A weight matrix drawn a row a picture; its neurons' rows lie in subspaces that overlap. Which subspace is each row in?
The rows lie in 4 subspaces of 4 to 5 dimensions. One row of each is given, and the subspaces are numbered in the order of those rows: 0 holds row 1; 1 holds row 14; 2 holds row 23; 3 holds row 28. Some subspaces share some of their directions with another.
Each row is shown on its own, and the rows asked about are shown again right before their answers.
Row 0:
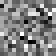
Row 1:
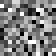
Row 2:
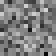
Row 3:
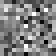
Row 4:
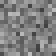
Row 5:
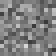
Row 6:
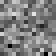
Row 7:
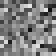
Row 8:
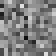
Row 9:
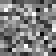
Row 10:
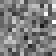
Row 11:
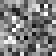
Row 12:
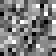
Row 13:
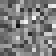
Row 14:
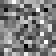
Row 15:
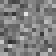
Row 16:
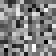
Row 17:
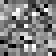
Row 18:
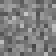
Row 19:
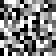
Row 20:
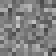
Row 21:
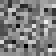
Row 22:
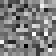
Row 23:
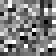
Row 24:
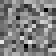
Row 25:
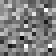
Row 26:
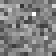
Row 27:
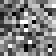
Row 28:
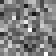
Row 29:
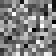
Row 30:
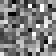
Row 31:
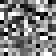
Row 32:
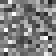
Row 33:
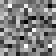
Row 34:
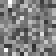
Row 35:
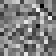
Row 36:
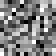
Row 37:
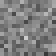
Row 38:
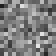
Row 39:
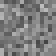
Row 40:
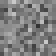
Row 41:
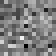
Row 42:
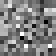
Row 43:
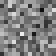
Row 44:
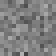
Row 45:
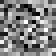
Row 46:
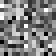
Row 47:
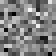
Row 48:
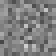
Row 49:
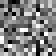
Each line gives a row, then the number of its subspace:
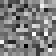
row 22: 0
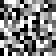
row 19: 0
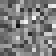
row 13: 2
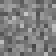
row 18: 1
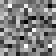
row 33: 2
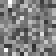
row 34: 2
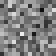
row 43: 0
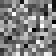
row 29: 2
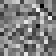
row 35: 0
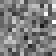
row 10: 2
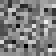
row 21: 1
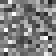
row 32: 3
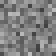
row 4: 0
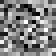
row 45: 3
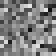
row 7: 3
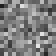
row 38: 3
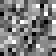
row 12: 2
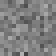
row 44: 2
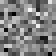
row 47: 3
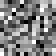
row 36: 2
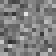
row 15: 1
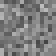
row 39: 3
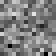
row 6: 3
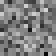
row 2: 3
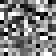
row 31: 3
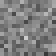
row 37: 3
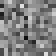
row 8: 0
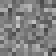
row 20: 0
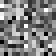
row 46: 0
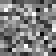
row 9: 1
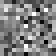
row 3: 1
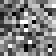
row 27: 2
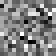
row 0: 0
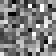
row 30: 0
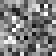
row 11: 2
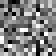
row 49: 0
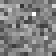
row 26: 1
